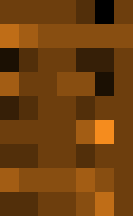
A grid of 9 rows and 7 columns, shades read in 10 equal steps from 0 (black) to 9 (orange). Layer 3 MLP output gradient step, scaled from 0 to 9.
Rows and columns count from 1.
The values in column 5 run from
2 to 6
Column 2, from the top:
4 6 3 4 3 4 3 5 3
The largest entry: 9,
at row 6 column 6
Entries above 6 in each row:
0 1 0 0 0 1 0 0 1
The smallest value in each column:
1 3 4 4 2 0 4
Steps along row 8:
down same same up down down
